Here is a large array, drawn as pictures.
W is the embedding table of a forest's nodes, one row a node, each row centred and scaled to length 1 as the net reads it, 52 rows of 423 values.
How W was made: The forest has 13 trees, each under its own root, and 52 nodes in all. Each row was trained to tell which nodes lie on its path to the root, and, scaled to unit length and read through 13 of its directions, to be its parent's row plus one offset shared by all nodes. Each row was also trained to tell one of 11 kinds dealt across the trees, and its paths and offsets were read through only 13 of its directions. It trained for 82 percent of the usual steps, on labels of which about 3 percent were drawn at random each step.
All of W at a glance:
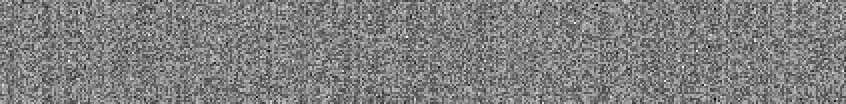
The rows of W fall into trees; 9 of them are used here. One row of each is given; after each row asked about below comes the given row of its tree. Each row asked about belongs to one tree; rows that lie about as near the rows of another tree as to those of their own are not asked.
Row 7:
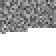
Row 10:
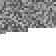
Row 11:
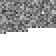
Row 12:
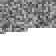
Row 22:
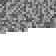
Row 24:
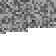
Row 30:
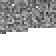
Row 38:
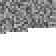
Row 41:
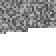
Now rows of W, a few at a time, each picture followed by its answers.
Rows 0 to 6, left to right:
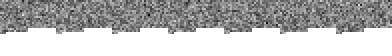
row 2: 10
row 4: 11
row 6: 11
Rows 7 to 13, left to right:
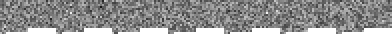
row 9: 30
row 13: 22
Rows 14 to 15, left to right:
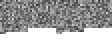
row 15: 10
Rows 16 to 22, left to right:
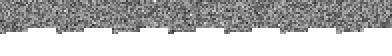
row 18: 24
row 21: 10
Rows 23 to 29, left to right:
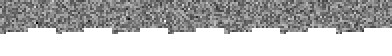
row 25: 30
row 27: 11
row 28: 30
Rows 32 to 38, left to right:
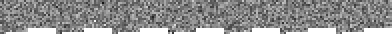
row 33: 30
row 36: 10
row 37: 24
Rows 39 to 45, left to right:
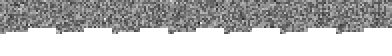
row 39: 41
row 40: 11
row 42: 30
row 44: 12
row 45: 12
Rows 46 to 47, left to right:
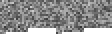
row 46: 10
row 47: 22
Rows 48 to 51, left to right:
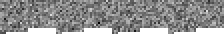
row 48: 30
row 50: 11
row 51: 11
